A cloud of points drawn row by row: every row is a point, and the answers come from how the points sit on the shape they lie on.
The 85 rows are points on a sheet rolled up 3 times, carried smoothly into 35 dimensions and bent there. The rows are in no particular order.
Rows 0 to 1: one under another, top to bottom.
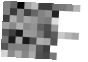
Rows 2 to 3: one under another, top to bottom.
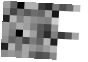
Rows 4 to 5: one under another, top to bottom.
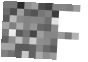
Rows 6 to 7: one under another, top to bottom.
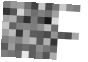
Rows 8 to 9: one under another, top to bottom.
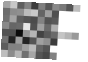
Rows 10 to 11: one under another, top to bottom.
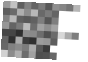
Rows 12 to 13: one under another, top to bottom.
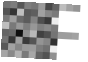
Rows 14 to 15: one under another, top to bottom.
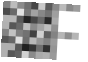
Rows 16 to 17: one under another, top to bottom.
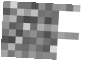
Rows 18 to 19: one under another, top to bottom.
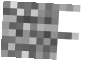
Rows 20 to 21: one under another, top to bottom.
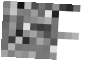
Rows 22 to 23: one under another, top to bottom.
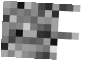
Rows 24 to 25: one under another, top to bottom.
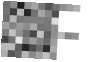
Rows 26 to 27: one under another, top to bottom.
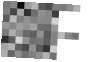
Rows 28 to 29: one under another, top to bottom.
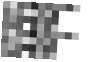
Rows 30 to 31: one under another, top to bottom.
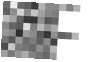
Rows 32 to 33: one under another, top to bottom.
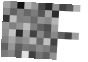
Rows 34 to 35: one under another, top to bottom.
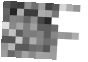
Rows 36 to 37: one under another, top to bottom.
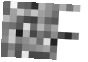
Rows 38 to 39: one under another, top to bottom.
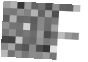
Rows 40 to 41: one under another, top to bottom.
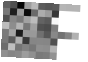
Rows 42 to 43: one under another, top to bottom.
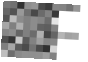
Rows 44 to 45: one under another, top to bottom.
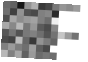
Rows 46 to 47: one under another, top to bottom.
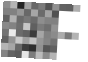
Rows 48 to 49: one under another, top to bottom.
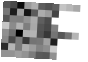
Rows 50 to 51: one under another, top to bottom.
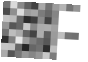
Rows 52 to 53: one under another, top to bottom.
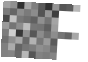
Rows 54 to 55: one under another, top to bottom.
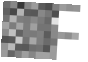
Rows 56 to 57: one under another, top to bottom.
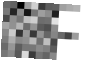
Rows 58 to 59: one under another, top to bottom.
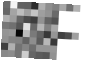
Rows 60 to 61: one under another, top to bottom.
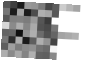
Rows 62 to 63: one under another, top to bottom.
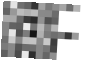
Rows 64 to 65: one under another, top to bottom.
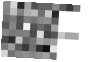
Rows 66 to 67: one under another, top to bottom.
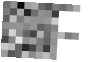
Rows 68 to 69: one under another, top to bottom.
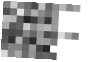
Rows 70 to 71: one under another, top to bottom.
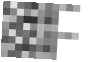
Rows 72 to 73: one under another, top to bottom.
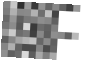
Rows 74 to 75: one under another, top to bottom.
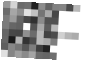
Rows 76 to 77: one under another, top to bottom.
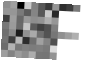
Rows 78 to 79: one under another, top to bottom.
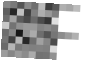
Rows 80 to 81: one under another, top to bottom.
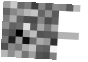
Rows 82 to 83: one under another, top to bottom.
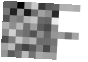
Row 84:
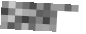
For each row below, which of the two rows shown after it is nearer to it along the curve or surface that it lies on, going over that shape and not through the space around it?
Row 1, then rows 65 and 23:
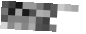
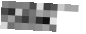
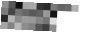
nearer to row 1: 65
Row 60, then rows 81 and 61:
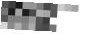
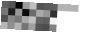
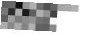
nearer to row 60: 81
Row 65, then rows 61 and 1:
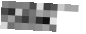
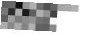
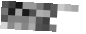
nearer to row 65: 1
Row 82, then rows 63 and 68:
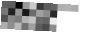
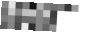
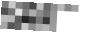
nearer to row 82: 68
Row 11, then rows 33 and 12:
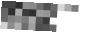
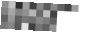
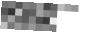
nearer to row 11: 12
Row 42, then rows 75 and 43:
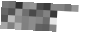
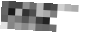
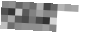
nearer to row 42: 43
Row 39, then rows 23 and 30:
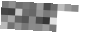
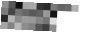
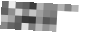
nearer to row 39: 23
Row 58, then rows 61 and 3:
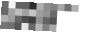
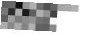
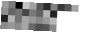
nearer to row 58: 3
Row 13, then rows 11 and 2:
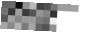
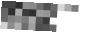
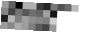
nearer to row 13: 2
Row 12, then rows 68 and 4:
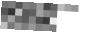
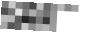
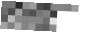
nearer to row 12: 4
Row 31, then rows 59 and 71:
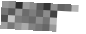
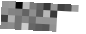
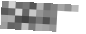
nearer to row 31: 59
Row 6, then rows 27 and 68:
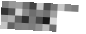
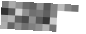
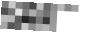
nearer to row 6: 68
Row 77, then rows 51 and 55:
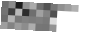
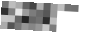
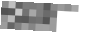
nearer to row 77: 55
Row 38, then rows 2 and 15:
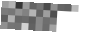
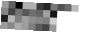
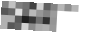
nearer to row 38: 2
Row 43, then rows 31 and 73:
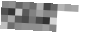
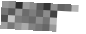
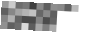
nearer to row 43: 73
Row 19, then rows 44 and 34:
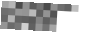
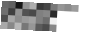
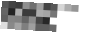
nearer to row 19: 44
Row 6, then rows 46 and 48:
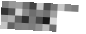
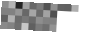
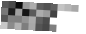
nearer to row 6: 48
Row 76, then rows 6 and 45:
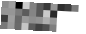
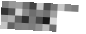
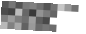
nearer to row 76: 45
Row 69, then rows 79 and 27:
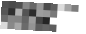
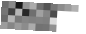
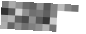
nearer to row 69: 27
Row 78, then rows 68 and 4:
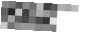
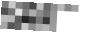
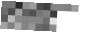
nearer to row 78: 4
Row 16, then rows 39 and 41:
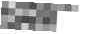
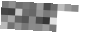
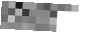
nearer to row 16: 39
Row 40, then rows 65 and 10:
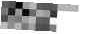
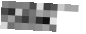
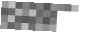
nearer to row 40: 65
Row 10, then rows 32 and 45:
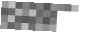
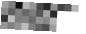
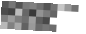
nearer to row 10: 32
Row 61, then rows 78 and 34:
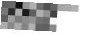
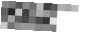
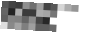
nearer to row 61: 78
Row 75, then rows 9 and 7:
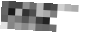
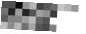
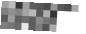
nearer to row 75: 9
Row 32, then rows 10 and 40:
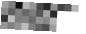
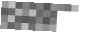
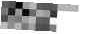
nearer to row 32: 10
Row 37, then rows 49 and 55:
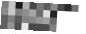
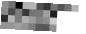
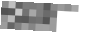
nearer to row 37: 49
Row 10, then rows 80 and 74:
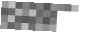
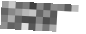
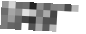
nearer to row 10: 80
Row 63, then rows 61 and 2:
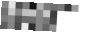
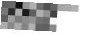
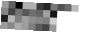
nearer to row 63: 2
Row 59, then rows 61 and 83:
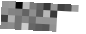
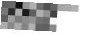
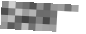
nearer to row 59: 83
